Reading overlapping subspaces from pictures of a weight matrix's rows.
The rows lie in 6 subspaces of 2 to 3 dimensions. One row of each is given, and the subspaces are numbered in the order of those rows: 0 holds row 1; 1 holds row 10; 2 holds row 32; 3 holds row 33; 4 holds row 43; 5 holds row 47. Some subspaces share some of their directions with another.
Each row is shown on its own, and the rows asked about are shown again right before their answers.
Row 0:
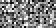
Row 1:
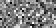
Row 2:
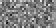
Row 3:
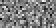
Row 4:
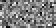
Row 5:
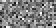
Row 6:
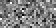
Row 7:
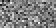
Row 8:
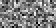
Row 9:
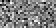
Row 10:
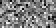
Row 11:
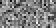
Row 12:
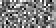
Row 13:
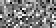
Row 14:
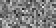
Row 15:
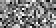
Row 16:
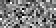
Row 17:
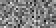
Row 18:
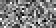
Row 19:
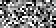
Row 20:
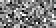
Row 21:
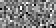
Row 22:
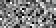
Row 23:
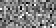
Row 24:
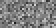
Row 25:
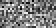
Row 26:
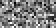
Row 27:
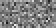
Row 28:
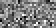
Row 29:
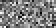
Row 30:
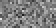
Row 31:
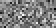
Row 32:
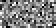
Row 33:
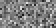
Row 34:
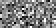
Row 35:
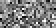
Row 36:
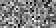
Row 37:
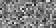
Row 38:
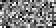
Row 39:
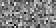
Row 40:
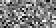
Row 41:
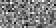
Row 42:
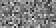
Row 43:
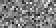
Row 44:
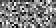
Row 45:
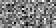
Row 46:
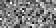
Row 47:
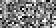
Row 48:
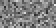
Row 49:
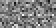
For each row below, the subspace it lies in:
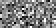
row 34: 3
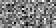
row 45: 3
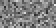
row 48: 4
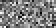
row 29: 2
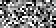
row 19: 5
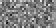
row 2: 1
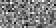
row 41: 3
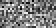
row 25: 3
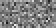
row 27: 1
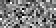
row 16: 0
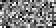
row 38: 2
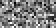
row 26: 1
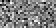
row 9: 5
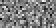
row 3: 5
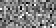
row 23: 3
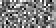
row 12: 1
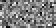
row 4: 2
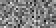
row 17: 4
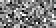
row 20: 3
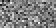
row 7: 5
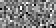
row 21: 3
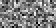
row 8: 1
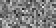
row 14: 2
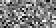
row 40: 5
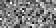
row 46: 0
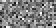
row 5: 2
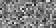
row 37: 5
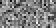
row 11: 1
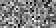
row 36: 4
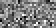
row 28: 0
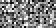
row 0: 3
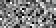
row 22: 0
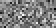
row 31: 2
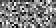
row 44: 1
